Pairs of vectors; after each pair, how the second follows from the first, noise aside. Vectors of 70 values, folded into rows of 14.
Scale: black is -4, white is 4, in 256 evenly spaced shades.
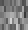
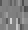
partly zeroed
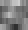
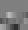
partly zeroed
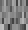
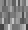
negated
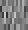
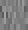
shrunk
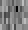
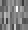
negated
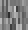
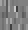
partly zeroed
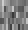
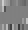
partly zeroed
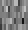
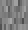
shrunk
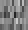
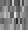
negated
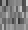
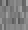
shrunk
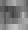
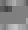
partly zeroed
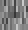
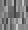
copied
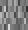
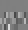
partly zeroed
